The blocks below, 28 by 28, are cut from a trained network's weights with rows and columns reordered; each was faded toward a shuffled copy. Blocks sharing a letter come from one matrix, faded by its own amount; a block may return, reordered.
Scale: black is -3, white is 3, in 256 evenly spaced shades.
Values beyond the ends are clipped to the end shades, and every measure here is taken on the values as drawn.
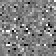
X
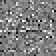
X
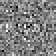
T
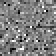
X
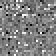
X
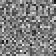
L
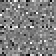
X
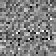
L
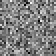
T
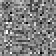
T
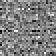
L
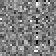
L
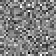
L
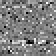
X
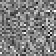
L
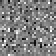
X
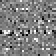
X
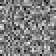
L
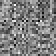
L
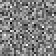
L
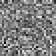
L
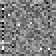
L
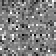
X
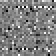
X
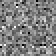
L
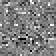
X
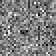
T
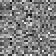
L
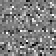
X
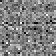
L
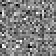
T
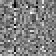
L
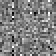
L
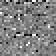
X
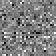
X
